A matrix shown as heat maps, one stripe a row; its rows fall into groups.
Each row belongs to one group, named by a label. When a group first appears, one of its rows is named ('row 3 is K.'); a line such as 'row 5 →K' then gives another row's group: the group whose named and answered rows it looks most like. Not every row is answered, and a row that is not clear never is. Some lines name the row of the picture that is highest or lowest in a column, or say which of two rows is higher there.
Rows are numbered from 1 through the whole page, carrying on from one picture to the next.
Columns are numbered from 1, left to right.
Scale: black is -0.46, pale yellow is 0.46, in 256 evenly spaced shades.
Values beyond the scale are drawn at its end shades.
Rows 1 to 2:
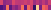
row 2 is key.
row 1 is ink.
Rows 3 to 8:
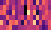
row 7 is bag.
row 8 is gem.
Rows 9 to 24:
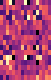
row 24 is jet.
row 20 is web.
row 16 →ink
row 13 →bag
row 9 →web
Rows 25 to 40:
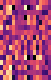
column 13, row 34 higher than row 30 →No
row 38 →web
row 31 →ink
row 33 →bag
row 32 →key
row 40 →web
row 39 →gem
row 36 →web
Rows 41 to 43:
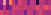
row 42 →jet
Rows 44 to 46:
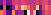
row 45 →jet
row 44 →jet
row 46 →ink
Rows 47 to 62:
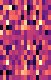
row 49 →bag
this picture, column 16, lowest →53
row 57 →bag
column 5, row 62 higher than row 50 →No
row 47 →bag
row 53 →gem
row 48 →web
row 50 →bag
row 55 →key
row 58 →key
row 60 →web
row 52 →jet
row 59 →web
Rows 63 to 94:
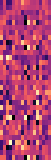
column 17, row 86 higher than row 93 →No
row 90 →gem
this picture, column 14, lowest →82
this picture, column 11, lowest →86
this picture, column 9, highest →86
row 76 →bag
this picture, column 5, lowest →86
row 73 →ink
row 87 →bag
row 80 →bag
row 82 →ink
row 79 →jet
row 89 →bag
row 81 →jet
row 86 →web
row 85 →key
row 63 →jet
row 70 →bag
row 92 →jet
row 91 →web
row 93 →jet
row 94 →ink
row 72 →ink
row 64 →jet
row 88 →bag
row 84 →gem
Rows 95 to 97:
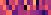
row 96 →ink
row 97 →gem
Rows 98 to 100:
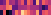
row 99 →gem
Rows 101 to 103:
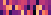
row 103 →key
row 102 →web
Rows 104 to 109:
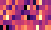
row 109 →jet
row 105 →ink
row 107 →web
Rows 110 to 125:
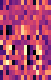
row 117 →bag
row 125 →key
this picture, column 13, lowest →121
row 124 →jet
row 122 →web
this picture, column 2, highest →122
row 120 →web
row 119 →web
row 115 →jet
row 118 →gem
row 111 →jet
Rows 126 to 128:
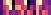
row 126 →web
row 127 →web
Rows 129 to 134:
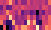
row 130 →jet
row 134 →jet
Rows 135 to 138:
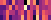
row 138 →key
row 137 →key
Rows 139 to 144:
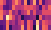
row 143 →key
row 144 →key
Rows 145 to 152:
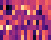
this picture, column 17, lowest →152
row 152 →key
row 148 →gem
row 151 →key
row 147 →ink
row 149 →bag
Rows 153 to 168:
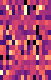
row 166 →jet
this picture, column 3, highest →154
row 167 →gem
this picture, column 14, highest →154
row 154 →web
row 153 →ink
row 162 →bag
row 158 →bag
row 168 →key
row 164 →jet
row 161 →web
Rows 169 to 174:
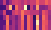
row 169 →jet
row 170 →web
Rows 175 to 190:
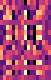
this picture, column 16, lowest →186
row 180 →web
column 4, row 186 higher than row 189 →No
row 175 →ink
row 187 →web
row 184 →ink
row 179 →gem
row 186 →gem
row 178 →web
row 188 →jet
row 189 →web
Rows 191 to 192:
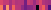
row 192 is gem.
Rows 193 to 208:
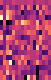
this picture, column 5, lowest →205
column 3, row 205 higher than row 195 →No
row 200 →gem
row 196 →gem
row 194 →key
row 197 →jet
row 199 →ink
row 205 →web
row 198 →jet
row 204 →jet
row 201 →web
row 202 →key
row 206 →gem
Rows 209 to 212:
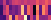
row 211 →key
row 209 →jet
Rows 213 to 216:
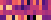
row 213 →bag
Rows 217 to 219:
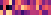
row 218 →jet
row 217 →web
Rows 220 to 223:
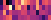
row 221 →web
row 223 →gem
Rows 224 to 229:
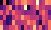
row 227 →jet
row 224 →jet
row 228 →ink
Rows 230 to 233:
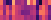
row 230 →ink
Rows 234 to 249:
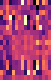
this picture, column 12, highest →248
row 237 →web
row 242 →jet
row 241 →ink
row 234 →key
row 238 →web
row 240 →gem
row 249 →ink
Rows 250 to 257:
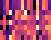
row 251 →key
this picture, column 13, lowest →257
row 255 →jet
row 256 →ink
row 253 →jet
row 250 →key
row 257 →bag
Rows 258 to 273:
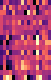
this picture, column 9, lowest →260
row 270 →jet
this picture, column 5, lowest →273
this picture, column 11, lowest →273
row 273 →web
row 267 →jet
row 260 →ink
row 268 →key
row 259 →bag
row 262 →bag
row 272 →web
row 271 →jet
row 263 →ink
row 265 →key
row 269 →jet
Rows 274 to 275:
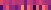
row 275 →key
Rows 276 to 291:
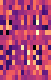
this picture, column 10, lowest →277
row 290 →bag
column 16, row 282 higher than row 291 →Yes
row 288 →ink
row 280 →key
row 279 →key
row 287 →key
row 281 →gem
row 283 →web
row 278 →gem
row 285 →key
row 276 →bag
